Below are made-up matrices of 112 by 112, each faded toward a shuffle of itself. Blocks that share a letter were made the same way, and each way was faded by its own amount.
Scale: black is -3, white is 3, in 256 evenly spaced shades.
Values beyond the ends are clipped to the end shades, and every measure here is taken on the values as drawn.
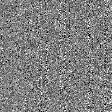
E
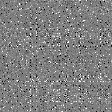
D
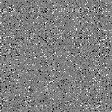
D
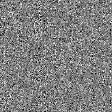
E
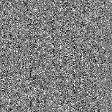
E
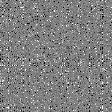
D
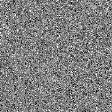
E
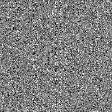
E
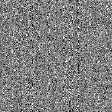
E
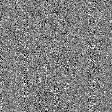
E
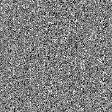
E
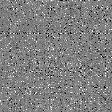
D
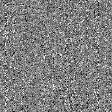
E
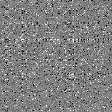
D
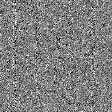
E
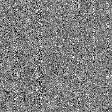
E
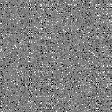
D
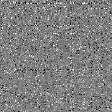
D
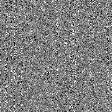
E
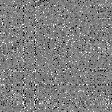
D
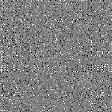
D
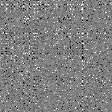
D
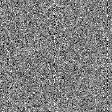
E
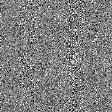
E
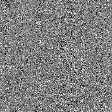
E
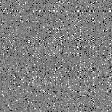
D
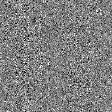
E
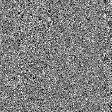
E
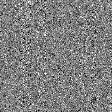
E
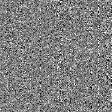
E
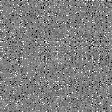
D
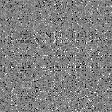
D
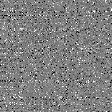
D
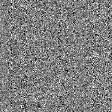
E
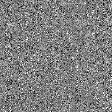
E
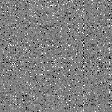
D
